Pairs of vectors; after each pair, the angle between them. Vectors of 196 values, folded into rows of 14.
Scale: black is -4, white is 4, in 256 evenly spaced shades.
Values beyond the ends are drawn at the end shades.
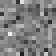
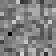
nearly opposite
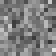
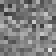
orthogonal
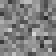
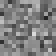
nearly parallel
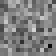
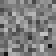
partly aligned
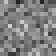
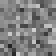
orthogonal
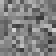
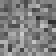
partly aligned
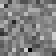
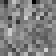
orthogonal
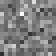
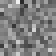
partly opposed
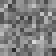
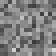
nearly opposite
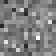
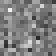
partly opposed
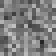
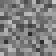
partly aligned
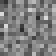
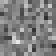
partly opposed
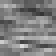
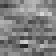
nearly opposite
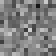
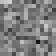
orthogonal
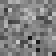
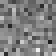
partly opposed
